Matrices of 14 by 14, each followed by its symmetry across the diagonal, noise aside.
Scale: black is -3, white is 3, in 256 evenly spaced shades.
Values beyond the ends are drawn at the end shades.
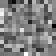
antisymmetric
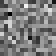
neither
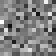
neither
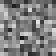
antisymmetric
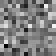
antisymmetric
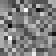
antisymmetric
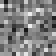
antisymmetric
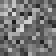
symmetric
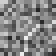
symmetric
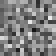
antisymmetric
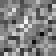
symmetric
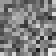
symmetric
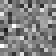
neither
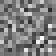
symmetric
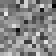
neither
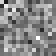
symmetric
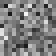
neither
